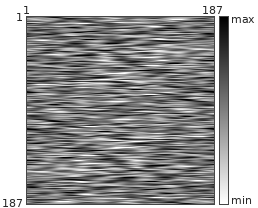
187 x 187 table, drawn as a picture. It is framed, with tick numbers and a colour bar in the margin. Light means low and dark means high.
Overall the values sit about 50% of the way up the scale. It looks the same turned upside down. There is no overall slope. The grain runs across in streaks.
